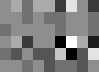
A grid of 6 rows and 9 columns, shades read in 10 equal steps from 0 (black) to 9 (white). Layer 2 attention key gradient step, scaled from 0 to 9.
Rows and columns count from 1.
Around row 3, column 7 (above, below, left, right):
5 9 4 5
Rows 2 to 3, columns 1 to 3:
5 5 4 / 4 5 5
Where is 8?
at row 1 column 7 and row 5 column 9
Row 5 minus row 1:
-1 -3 1 -3 -3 5 -8 -2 6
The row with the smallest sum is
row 5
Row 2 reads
5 5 4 5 4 4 5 5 4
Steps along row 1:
up down up same down up down down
